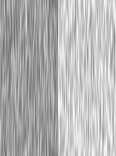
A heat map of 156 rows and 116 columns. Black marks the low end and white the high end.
Average level on the scale: 70%. Grain: streaks running down. Seam: vertical, 50% of the way across, the right part higher.
